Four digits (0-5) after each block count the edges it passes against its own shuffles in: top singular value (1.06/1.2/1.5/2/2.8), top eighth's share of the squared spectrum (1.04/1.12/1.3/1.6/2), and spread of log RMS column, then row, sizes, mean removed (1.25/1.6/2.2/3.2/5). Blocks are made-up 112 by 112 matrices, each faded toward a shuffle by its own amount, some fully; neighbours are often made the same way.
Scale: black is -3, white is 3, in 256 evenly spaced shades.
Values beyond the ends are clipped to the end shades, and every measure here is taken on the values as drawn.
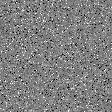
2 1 0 0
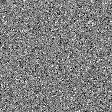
0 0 0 0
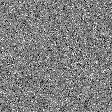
0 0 0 0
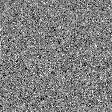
0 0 0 1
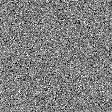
0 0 0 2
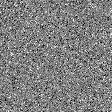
0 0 0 0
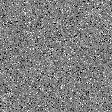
3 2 0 1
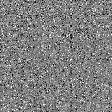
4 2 1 2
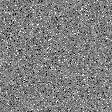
0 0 0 0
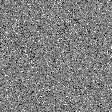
0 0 0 0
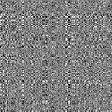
5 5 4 4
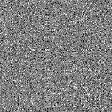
4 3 1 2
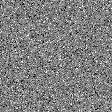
2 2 0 0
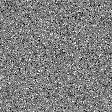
0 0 0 0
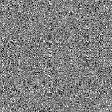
4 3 2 2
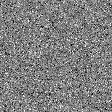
2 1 0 0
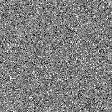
3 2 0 1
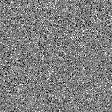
3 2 0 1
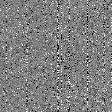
3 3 3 0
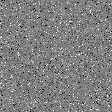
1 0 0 0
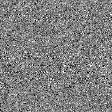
1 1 0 3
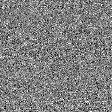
0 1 0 3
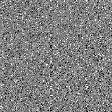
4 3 2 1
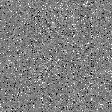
3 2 1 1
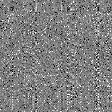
4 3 2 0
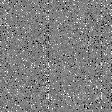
4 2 2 1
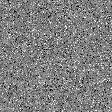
2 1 0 0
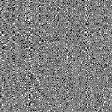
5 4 3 2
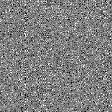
4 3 2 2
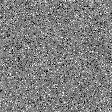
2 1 0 0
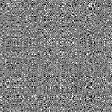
4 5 3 3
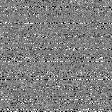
2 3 0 4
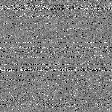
2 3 0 4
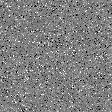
0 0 0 1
